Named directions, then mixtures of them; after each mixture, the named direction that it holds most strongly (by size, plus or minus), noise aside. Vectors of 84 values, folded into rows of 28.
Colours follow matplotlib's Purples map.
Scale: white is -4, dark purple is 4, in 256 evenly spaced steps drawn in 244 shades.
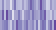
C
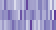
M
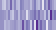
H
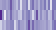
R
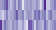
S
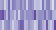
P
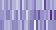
H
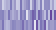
H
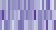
P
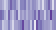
H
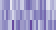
C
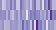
H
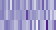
H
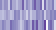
P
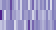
R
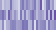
H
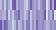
M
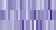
H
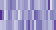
R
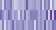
M
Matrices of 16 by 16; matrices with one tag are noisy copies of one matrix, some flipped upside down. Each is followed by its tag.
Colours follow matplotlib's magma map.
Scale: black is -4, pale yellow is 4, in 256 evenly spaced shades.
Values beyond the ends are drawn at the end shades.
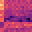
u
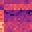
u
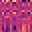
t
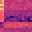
u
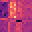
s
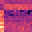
u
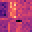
s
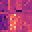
s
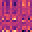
t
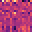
t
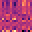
t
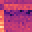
u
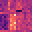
s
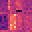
s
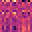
t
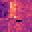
s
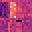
s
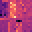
s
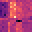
s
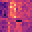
s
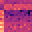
u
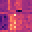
s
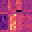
s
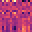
t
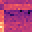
u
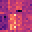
s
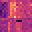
s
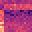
u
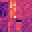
s
